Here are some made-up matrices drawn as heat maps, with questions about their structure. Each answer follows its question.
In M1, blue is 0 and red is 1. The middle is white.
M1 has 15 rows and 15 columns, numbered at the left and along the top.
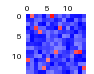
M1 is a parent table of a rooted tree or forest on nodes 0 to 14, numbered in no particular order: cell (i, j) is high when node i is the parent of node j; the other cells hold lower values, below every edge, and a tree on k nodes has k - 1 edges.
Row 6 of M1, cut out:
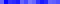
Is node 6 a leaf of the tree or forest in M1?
yes
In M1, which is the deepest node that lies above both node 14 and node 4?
13
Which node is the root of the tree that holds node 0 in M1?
11
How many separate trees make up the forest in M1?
3
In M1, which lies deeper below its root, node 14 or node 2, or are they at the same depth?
node 2
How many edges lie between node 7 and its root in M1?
1
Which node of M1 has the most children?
9
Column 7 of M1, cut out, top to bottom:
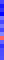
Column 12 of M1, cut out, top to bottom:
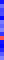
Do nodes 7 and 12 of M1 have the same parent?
yes
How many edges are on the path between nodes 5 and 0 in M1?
2
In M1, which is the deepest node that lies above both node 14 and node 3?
13
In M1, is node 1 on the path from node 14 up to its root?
no
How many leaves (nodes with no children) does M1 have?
9
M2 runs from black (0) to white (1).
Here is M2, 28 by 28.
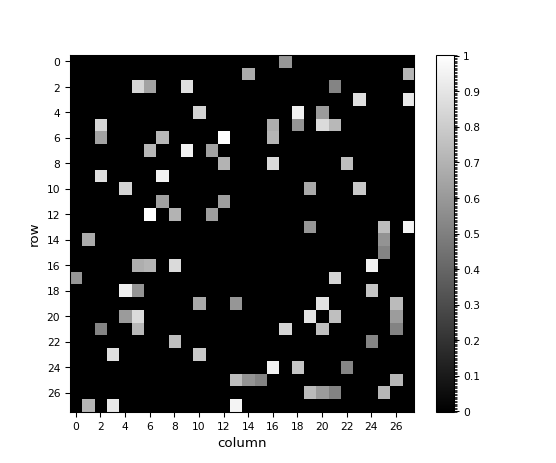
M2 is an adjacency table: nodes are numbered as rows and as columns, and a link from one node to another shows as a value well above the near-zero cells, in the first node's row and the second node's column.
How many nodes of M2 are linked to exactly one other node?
2
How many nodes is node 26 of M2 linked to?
4
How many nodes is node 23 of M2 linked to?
2
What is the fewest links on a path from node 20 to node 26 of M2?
1
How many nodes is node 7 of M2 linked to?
3
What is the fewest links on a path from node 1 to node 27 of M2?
1
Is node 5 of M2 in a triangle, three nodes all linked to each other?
yes
